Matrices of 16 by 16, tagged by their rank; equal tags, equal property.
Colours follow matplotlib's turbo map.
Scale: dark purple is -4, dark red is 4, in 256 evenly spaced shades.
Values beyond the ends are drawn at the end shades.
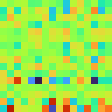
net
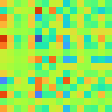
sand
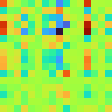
sand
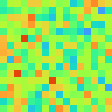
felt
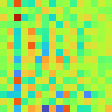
net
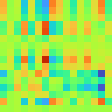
sand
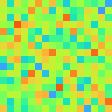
felt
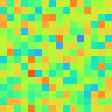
felt
